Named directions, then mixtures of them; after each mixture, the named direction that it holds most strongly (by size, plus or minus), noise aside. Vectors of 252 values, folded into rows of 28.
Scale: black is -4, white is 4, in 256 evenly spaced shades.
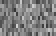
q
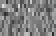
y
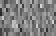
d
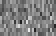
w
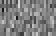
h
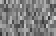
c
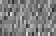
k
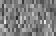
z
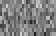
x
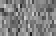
y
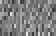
k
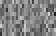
c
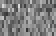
y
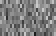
c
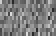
k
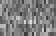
x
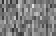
h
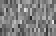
d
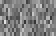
x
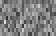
z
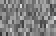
c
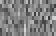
c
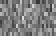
q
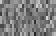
x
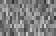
c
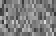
z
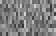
c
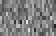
w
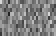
c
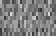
k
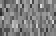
d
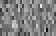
d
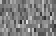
w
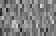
d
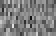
h
